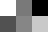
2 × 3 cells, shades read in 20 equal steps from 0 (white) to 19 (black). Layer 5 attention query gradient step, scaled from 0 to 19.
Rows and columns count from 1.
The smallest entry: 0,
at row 1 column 1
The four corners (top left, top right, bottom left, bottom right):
0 19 13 4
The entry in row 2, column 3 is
4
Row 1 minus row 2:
-13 1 15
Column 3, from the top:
19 4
